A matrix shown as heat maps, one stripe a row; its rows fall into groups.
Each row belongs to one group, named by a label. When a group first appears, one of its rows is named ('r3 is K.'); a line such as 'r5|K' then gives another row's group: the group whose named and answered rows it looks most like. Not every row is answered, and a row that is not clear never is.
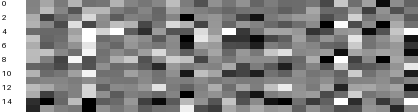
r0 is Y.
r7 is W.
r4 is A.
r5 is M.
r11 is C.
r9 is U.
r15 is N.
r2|M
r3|Y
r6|M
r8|Y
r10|M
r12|W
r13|M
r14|U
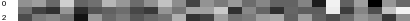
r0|Y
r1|U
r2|N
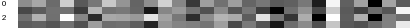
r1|U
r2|Y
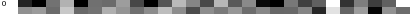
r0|U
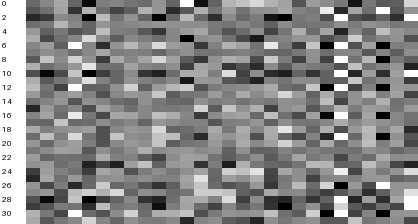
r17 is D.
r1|C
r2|U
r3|D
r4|C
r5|M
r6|Y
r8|Y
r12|Y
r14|C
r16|Y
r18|W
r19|Y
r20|W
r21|D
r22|C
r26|C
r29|U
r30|Y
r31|M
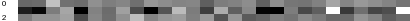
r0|D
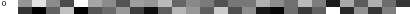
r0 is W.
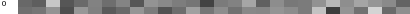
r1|C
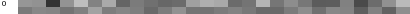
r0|A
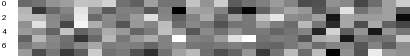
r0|A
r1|M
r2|W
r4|Y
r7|C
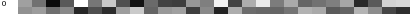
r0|A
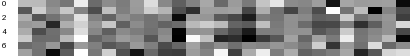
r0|W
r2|M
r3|A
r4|M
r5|M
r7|A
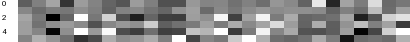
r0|C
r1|C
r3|W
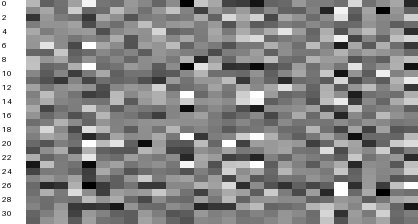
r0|M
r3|D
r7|D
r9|M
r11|U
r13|N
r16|C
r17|D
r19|N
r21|C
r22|M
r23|N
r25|D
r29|D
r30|C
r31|C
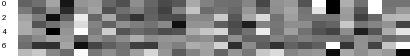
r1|C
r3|M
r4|A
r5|D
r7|W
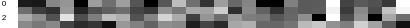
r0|U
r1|U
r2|Y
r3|D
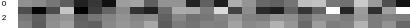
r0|D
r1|U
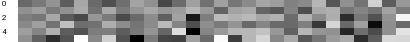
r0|C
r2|N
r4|N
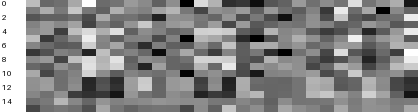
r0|M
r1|Y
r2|U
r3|D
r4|A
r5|M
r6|A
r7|U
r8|A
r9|A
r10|M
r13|D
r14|D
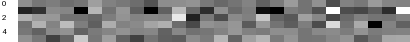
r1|U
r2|N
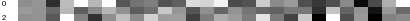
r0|A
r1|Y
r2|Y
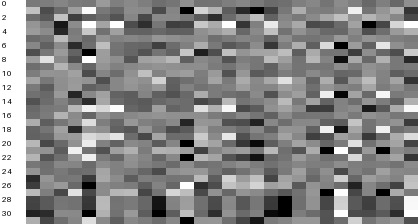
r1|M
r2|D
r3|A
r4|A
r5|D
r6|C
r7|N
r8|W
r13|C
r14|N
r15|A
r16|D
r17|M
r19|A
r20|M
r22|M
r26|N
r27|Y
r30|U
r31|M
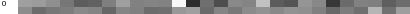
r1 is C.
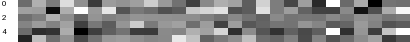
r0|Y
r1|A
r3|D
